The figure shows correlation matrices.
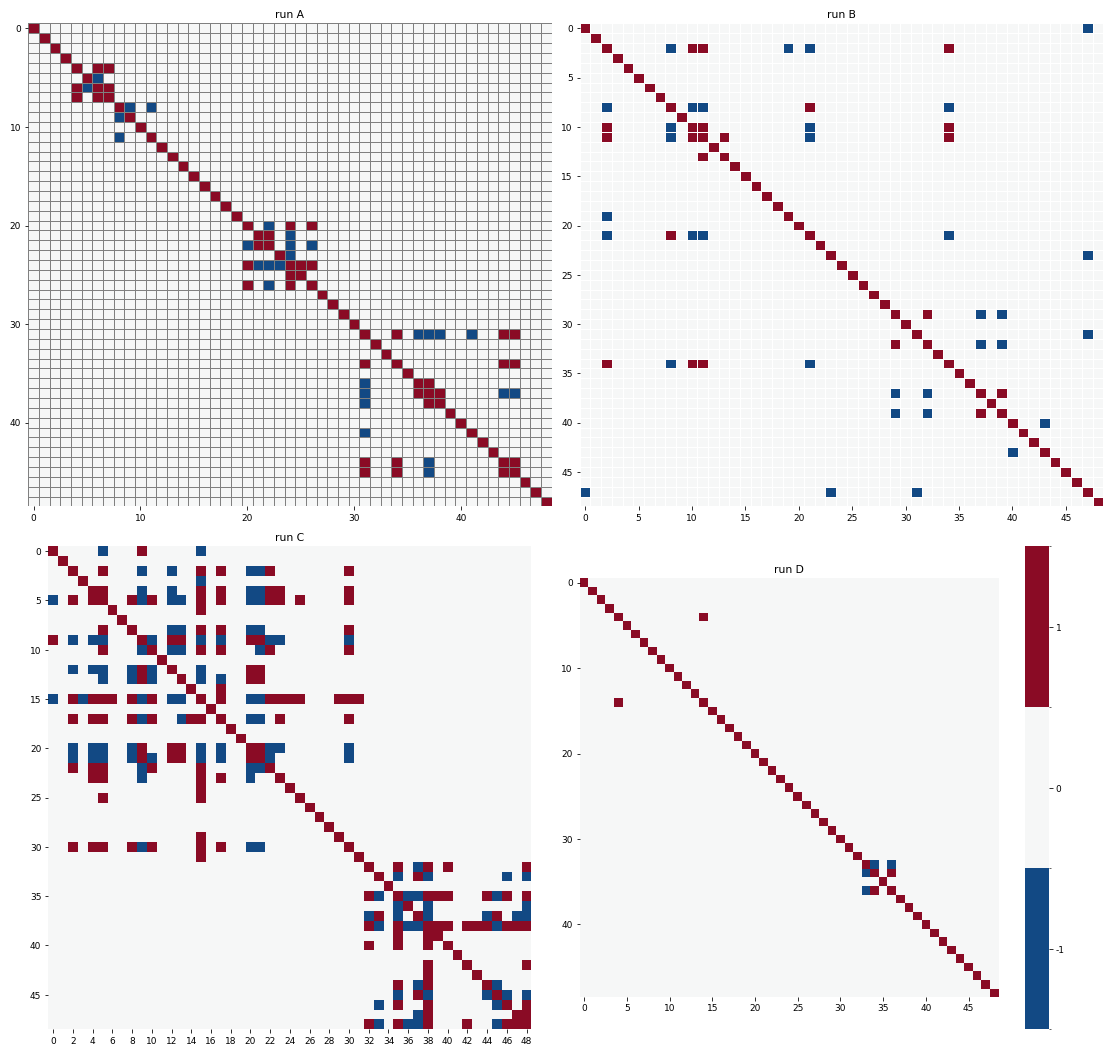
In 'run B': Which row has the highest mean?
11
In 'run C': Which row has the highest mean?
15
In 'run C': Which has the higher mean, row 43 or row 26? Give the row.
43
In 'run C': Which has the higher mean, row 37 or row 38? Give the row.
38
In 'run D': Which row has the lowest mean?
33
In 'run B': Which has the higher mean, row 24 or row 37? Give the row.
24
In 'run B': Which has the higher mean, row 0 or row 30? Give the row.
30
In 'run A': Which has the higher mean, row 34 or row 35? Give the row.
34
